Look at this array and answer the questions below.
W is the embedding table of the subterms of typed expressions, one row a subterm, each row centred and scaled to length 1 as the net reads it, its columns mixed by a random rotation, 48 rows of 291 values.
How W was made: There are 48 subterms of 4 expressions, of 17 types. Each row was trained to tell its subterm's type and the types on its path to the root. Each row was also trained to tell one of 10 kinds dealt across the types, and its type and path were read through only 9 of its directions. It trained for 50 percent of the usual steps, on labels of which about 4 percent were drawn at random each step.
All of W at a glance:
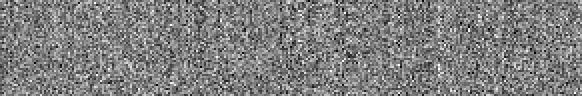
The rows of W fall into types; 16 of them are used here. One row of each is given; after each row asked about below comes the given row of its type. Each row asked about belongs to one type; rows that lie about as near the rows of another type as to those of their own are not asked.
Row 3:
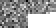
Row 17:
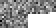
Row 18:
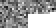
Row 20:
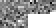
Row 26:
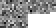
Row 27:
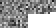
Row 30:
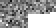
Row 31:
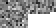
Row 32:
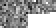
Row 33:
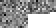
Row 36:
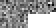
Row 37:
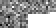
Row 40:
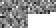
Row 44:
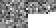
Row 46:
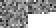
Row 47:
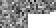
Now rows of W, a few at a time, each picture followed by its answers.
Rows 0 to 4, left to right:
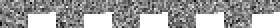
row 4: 46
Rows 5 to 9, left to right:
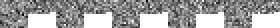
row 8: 26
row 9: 27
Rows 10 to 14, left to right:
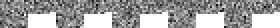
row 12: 47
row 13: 36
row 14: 40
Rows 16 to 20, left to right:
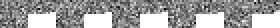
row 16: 27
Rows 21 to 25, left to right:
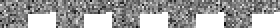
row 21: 46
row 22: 47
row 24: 36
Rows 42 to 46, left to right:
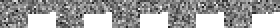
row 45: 40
